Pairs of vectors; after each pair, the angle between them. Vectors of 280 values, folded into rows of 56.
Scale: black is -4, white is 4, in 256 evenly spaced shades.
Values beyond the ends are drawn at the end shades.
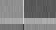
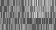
partly opposed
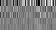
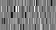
orthogonal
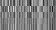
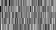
partly opposed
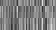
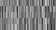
nearly opposite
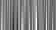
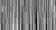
nearly opposite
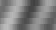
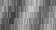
nearly opposite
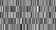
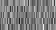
orthogonal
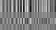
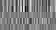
nearly opposite
